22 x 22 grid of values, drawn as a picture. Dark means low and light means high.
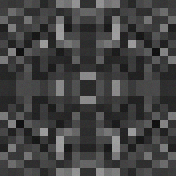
Seam: none. Mirror symmetry: left to right and top to bottom. Grain: fine. Slope: none. Histogram: skewed, a long tail of high values.
